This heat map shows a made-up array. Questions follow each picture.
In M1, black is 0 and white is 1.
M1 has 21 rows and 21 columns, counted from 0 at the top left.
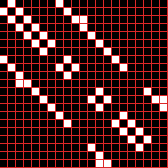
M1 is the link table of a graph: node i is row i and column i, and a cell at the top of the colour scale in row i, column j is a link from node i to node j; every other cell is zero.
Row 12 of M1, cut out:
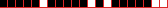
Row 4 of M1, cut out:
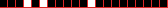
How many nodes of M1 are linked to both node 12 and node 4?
2
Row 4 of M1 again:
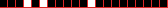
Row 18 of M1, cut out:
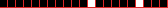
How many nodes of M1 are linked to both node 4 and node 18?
1
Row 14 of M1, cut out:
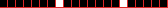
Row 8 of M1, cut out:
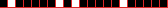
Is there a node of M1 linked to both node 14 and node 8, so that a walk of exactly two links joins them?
yes
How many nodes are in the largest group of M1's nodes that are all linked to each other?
3
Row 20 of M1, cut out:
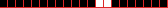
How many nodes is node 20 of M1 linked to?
2
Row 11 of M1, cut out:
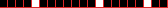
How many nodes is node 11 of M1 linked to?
3
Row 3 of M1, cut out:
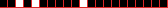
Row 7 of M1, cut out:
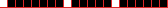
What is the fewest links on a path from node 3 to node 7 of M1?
4
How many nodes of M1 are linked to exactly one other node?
1
